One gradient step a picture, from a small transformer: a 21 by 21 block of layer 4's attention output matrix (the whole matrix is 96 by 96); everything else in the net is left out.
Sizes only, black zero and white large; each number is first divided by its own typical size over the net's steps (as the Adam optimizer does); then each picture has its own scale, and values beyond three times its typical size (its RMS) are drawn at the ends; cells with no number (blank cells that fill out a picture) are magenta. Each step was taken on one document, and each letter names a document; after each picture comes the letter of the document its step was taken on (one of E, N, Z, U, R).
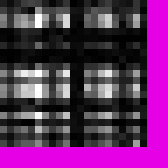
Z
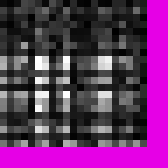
Z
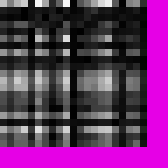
Z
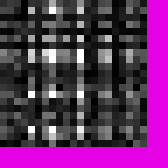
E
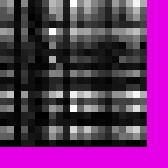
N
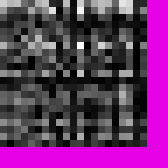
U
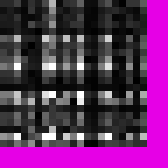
E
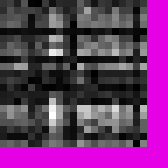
U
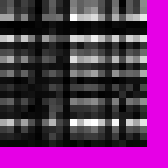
N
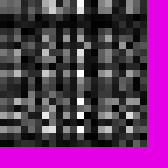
E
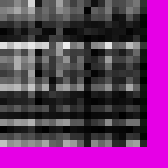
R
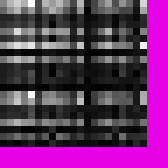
R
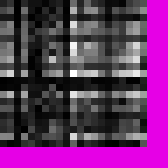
N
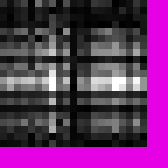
Z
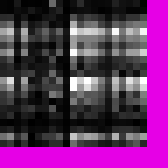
N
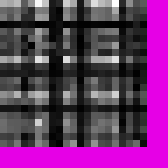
Z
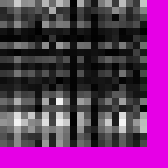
U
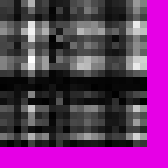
N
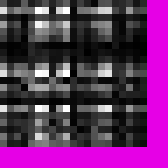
Z
